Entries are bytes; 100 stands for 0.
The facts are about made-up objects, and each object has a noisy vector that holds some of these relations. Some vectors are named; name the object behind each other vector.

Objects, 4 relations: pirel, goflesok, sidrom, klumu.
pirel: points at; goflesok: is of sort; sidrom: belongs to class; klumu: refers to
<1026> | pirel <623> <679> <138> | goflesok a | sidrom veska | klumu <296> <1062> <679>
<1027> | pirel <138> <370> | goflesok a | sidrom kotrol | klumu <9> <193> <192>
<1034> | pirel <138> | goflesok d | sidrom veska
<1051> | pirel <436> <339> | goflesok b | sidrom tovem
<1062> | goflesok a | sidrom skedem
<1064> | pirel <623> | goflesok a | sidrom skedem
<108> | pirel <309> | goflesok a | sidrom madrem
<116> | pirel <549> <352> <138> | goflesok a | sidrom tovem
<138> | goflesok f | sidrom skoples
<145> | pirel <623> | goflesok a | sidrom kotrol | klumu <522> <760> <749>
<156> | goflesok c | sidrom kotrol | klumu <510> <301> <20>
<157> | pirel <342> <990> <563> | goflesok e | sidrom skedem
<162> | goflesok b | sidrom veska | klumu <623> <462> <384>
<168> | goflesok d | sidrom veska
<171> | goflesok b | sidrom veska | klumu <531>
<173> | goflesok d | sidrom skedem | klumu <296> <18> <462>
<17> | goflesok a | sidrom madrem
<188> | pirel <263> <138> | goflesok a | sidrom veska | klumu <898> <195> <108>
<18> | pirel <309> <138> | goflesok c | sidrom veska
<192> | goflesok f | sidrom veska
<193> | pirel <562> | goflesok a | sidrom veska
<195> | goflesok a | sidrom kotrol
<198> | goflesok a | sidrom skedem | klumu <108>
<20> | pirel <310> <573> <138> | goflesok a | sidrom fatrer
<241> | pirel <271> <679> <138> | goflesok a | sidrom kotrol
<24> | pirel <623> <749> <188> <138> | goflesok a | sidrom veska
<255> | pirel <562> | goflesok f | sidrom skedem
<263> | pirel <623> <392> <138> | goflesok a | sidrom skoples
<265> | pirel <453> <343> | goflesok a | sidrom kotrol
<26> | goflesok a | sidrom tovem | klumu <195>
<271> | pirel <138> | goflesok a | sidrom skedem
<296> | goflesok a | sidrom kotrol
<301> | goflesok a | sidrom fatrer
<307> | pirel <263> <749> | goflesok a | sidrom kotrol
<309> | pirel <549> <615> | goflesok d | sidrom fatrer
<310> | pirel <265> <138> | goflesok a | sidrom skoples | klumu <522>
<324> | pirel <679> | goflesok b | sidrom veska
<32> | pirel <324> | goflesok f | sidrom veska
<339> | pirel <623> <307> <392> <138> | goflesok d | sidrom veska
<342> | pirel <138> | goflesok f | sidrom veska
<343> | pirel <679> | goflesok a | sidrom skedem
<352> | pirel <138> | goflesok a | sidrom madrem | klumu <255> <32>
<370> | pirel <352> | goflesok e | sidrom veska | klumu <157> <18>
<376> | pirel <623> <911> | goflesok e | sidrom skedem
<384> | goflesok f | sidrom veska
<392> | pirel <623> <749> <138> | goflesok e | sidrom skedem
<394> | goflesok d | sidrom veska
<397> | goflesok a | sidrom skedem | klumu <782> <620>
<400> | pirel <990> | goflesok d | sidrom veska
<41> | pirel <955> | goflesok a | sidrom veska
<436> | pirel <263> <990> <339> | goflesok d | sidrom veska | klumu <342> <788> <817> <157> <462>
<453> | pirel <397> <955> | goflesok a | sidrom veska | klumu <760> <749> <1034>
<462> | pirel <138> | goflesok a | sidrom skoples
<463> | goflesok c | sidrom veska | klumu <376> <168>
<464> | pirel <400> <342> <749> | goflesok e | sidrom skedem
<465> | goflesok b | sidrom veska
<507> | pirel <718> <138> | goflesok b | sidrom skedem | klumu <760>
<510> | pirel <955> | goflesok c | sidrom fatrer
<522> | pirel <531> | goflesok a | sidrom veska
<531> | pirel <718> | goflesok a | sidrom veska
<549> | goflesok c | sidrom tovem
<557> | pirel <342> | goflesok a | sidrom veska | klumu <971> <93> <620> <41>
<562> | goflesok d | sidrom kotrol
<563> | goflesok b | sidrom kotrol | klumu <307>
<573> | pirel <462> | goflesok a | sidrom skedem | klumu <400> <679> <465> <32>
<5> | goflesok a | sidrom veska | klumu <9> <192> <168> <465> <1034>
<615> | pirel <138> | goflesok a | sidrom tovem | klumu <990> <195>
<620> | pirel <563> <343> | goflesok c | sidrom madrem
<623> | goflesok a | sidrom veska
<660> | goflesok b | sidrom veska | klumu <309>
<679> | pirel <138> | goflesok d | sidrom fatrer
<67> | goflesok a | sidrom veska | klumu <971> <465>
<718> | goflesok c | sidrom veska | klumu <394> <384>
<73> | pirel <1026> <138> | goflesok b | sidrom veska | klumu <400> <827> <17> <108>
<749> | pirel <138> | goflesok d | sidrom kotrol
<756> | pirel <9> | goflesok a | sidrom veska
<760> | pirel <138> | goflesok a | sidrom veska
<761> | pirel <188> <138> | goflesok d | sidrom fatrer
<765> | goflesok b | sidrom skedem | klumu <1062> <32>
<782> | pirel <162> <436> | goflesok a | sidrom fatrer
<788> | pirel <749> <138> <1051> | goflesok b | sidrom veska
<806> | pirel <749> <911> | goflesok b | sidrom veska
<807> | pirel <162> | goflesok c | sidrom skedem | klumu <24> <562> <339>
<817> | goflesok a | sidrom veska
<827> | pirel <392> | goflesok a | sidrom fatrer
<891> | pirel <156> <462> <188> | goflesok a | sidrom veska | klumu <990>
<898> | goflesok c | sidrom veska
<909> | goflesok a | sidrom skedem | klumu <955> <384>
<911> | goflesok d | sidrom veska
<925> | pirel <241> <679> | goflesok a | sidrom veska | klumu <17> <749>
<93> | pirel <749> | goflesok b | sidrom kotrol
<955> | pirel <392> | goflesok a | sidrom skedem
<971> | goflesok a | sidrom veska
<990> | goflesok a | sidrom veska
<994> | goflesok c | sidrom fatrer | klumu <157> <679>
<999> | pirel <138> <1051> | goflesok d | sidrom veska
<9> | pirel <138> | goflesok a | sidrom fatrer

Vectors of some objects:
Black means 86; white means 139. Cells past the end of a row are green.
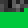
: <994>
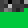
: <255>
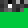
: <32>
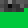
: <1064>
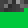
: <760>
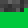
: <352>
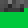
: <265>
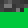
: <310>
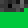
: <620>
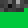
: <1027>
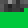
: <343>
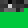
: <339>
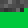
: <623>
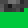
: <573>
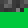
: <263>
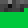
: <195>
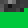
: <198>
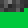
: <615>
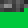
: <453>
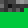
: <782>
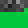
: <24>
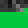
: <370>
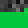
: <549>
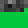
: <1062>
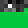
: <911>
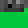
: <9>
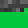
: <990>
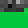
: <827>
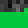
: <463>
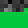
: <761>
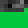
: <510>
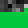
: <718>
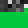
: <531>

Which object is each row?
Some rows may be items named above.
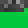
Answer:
<41>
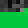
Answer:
<93>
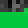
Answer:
<563>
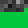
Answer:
<145>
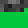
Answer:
<573>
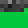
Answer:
<108>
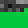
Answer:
<782>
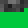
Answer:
<573>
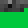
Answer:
<195>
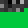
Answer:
<807>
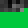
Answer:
<324>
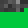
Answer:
<1026>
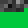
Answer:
<145>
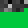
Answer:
<255>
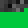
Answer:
<898>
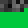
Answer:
<156>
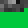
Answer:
<397>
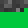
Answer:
<263>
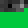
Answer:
<18>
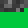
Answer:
<462>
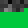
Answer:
<761>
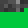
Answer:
<1026>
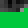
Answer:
<507>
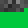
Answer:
<193>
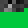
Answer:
<173>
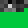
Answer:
<562>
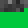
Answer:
<17>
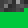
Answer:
<925>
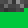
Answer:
<41>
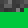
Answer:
<263>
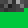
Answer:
<756>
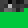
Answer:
<749>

